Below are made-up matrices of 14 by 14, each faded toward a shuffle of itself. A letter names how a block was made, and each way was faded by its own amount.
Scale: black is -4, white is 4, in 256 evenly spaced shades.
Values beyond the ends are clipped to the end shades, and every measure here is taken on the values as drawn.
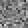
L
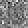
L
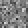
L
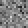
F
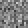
L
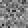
F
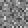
L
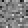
L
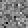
F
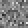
F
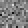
L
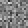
L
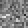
F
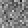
L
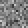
F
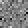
L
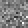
F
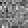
L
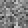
L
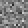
F
